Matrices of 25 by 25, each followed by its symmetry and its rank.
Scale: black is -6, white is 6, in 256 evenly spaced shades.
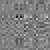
neither, rank three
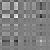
symmetric, rank one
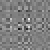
antisymmetric, rank two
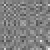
symmetric, rank three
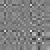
symmetric, rank three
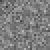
symmetric, full rank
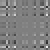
symmetric, rank one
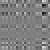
neither, rank one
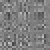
neither, rank three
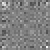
symmetric, rank three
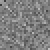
symmetric, full rank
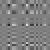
neither, rank one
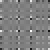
symmetric, rank one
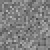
symmetric, full rank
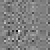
neither, rank three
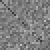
symmetric, full rank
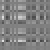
neither, rank one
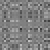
antisymmetric, rank two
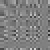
antisymmetric, rank two
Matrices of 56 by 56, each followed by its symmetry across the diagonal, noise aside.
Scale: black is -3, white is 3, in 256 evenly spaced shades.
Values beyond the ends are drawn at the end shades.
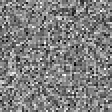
antisymmetric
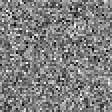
neither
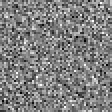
antisymmetric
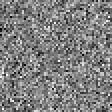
neither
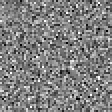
antisymmetric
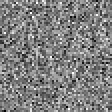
neither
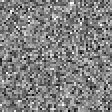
neither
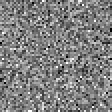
antisymmetric
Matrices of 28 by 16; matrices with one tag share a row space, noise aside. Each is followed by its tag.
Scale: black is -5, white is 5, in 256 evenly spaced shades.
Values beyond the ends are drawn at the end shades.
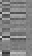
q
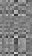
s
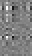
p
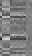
q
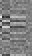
q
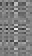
s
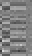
q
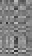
s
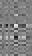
s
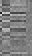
q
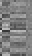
q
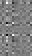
p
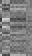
q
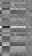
q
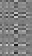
s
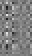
p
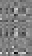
s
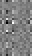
p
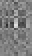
s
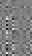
p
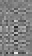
s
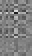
s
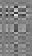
s
